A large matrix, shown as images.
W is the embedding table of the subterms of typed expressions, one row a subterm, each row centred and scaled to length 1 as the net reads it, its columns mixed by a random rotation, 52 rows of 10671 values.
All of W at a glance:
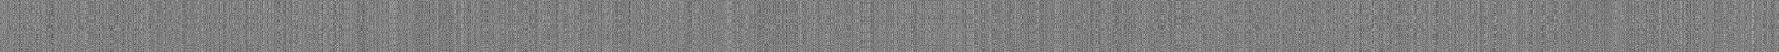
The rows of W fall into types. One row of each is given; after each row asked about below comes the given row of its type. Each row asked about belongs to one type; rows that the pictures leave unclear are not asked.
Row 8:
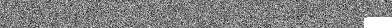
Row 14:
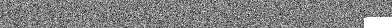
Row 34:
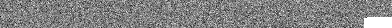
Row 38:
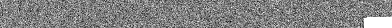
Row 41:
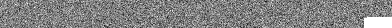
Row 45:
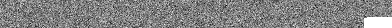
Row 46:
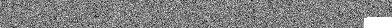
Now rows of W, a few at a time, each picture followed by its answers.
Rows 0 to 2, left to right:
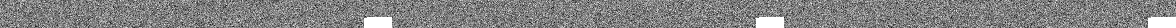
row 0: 45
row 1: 34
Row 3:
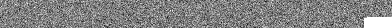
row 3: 41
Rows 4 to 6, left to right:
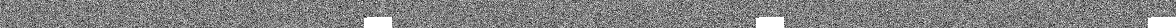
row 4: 45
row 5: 34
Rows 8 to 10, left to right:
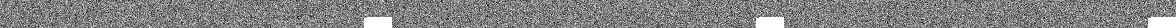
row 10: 41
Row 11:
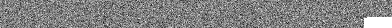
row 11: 41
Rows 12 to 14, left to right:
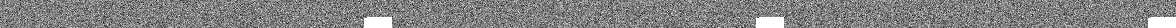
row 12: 41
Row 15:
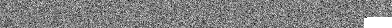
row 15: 34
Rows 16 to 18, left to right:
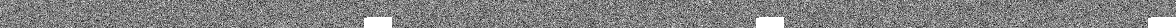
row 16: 41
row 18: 45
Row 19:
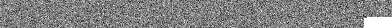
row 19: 41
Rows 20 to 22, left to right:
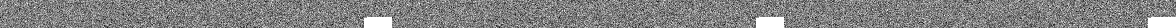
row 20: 41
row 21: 41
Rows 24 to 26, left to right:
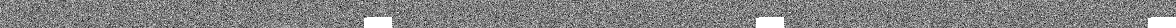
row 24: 45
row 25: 14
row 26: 14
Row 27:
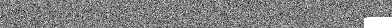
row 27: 14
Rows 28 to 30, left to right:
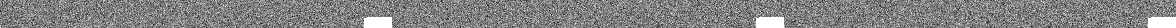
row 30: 34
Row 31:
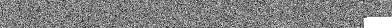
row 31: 38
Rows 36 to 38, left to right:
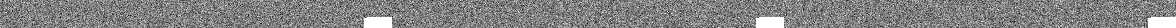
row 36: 14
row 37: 34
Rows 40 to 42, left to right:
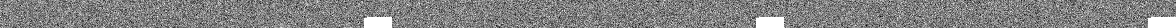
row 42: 46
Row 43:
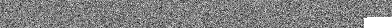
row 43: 34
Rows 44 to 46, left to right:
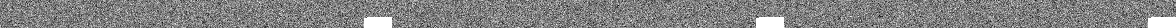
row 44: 34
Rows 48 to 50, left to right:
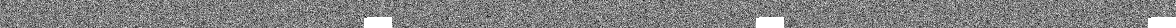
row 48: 45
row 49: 46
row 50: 34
